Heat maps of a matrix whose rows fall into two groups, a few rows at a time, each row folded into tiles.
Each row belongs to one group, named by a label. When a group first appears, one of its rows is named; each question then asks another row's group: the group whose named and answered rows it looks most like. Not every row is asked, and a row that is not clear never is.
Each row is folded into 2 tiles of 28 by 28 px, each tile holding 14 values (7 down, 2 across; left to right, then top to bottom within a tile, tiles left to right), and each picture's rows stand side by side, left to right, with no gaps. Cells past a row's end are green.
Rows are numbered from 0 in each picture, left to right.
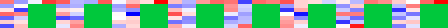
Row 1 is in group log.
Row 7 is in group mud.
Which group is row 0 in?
log
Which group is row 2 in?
mud
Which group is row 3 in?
log
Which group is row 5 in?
mud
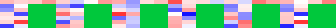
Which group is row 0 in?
mud
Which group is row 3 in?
mud
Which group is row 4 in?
mud
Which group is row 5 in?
mud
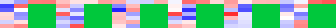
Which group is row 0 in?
mud
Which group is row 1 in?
log
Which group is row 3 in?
log
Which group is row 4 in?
log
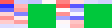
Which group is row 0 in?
mud
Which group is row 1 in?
log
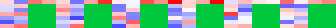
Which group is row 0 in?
log
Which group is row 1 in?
log
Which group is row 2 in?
mud
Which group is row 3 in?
mud
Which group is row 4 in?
log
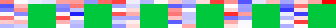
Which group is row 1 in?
mud
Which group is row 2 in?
log
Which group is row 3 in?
log
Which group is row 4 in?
log
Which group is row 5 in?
mud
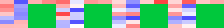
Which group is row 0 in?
log
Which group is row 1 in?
log
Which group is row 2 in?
log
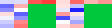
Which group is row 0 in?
mud
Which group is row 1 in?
log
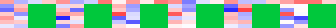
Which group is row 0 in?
mud
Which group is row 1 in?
log
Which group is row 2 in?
log
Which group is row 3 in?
log
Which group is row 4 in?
mud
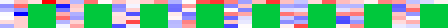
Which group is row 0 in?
mud
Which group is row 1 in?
mud
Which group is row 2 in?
mud
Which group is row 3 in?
mud
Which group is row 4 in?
log
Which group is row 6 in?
log
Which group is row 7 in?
mud
